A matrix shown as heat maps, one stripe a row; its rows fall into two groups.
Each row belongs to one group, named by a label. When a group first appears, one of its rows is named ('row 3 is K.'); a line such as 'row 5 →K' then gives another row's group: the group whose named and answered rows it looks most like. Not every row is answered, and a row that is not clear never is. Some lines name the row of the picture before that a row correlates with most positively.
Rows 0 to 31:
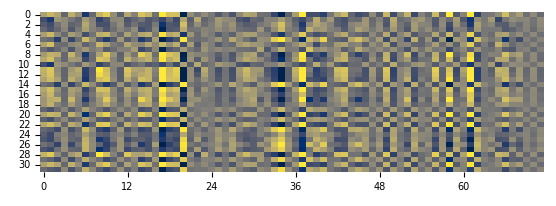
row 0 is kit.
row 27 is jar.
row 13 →kit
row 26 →jar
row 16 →kit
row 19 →jar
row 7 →jar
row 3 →jar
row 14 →jar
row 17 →kit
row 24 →jar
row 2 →jar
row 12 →kit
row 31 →jar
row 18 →kit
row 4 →kit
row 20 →kit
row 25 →jar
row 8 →kit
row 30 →kit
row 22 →kit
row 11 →kit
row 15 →kit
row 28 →kit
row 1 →jar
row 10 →jar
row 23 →jar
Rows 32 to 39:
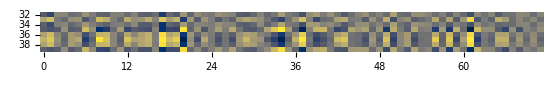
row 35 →jar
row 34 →jar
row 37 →kit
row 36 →kit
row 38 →kit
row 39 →jar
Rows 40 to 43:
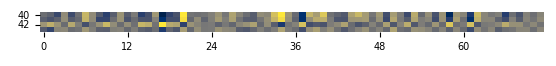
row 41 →jar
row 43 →jar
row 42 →kit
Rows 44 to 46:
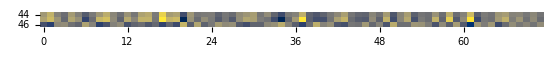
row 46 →jar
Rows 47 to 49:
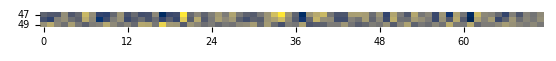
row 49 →kit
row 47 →jar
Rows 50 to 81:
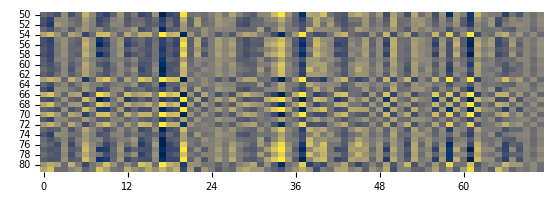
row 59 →jar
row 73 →jar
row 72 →kit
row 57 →jar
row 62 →jar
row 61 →jar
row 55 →jar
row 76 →jar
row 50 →jar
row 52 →jar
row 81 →kit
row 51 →jar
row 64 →jar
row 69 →jar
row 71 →jar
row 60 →jar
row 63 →kit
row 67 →jar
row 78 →jar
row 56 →jar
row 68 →kit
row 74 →jar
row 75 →jar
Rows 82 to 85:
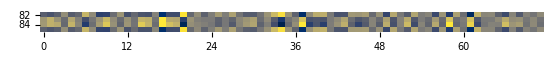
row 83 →kit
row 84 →kit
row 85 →jar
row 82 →jar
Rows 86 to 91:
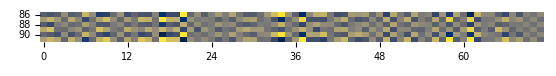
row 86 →jar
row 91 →kit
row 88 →jar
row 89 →kit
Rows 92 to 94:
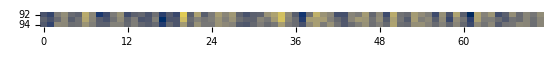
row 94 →jar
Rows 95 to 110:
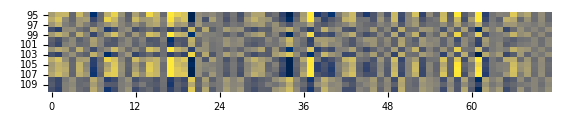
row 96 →kit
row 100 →jar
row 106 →kit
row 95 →kit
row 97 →kit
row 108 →jar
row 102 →kit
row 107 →kit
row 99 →kit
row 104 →kit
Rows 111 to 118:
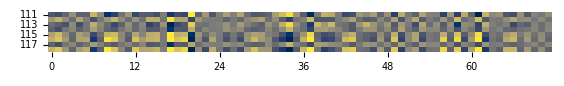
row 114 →jar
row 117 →jar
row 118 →kit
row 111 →jar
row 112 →kit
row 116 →kit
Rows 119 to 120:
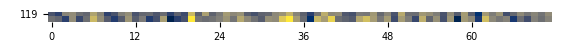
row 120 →jar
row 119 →jar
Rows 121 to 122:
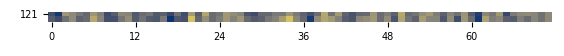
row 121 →jar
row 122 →jar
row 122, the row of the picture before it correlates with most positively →119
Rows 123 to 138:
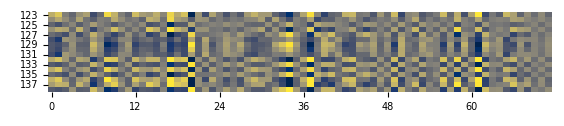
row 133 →jar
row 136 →kit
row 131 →jar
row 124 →kit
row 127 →jar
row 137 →kit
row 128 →jar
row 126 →kit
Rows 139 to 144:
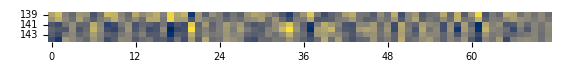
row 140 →kit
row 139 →kit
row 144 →jar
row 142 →jar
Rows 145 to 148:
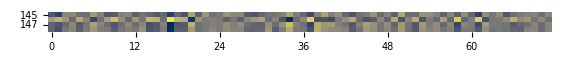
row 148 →jar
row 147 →jar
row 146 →kit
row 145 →jar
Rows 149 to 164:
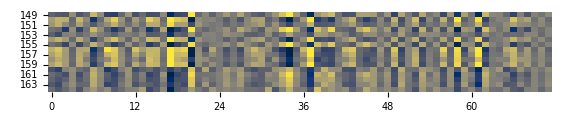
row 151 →kit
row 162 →jar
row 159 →kit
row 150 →kit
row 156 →kit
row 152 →jar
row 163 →jar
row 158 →kit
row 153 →jar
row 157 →kit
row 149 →jar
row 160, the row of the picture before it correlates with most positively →145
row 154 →kit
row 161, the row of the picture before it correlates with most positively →147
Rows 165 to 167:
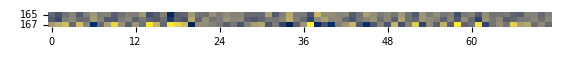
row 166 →jar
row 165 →jar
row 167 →kit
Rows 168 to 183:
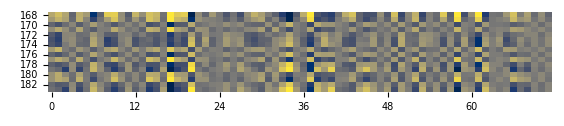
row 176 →jar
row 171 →kit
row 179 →jar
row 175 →kit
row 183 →jar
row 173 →jar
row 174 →jar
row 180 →kit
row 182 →jar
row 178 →jar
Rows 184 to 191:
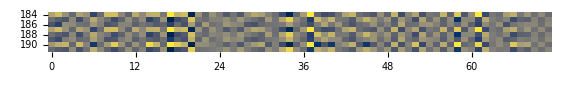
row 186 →jar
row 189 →jar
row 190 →kit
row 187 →kit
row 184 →kit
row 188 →jar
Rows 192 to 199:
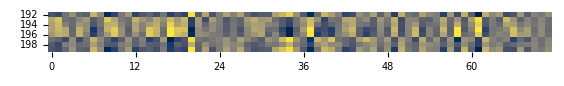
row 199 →jar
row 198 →jar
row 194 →kit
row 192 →jar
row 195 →kit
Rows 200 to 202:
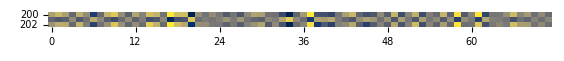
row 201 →jar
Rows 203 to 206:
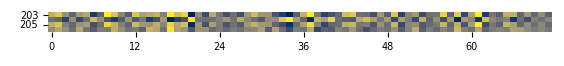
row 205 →kit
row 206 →kit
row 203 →kit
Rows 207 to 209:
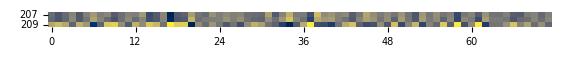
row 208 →jar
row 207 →jar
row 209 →kit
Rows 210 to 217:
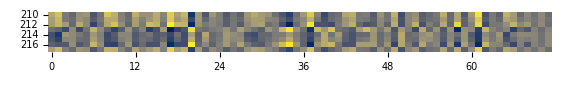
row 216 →jar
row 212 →kit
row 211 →kit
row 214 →jar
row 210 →kit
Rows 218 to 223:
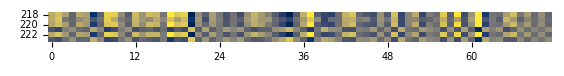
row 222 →kit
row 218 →kit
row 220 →kit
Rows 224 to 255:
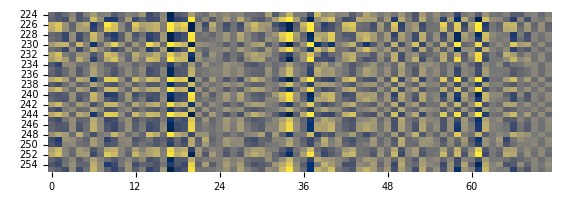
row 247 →jar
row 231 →jar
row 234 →jar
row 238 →jar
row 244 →kit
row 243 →jar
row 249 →jar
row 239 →kit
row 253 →jar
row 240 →jar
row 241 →jar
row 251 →kit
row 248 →kit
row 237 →kit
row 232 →kit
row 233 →kit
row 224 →jar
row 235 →jar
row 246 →jar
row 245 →jar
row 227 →kit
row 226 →kit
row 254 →jar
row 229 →jar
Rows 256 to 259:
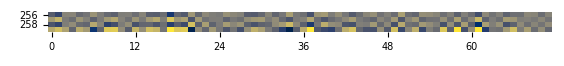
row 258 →jar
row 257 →kit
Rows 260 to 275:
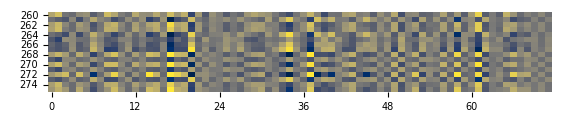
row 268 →kit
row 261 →jar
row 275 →kit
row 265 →jar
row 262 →kit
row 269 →jar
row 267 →jar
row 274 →kit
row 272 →kit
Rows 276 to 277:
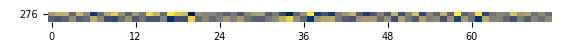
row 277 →jar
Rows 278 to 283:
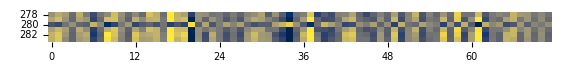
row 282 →kit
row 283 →kit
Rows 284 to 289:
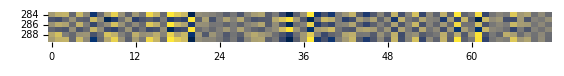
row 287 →jar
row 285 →jar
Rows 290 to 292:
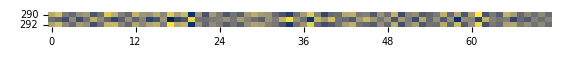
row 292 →kit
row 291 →jar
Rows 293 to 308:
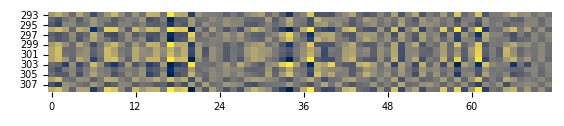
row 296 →kit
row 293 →kit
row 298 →jar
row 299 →kit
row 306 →kit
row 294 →jar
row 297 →jar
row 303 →jar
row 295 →jar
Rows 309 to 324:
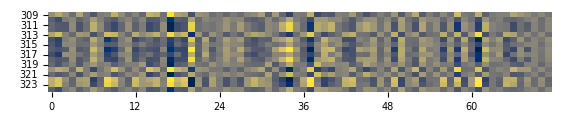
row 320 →kit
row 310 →jar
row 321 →jar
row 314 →jar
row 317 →jar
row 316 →jar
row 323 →kit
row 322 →kit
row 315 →jar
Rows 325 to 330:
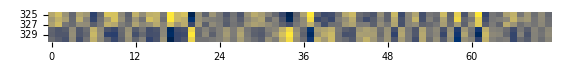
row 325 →kit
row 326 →kit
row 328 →jar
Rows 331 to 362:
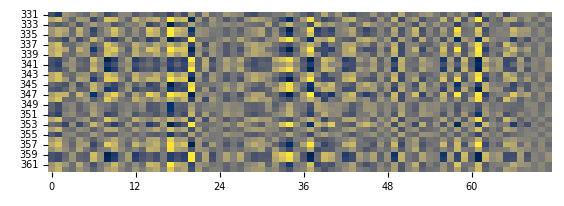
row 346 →jar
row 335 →kit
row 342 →jar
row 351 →jar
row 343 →kit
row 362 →kit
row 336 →jar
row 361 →kit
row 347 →kit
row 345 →jar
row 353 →jar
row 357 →kit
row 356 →kit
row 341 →jar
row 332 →kit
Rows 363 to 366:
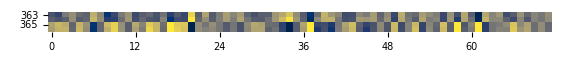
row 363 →jar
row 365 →kit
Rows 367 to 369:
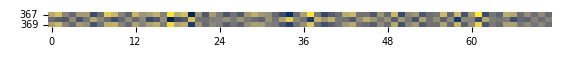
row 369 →kit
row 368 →jar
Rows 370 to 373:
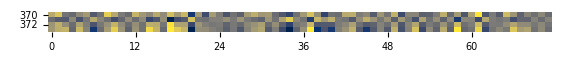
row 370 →kit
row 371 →jar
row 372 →kit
